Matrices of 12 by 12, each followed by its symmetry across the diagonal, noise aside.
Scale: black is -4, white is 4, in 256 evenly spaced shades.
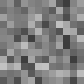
antisymmetric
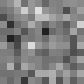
antisymmetric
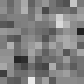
antisymmetric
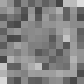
symmetric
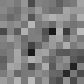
symmetric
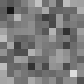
symmetric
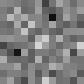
symmetric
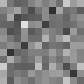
symmetric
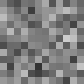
antisymmetric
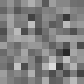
antisymmetric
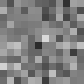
antisymmetric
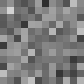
symmetric
